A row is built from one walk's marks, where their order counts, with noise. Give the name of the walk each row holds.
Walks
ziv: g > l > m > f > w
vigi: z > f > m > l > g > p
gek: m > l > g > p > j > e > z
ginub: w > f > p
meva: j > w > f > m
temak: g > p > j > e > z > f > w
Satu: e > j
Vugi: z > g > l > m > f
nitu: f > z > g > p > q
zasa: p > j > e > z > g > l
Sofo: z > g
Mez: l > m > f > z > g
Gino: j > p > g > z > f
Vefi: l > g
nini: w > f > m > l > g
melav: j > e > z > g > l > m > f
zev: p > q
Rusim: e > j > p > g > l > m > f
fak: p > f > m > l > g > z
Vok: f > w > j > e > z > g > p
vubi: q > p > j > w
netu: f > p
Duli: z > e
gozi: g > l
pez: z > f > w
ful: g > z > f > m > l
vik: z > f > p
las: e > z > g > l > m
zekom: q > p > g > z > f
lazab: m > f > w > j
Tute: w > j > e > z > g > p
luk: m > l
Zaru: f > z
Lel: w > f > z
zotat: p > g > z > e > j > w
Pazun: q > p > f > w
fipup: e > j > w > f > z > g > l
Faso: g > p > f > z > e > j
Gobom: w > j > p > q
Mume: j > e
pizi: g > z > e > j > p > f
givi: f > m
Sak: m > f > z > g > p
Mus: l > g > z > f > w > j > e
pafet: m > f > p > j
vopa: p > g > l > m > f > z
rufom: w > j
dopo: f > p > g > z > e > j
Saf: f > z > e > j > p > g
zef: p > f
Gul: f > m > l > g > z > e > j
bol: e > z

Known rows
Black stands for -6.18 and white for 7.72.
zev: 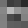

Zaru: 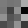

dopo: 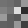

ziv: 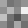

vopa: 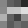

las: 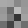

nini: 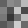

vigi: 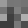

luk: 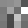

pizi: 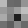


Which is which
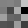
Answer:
Saf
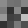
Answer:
pez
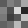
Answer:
ginub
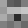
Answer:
temak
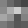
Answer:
zasa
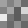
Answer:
Mus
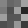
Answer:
nitu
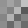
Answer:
Satu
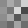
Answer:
fipup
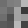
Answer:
givi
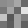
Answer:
Mez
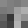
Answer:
Sak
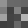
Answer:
vik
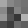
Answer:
Duli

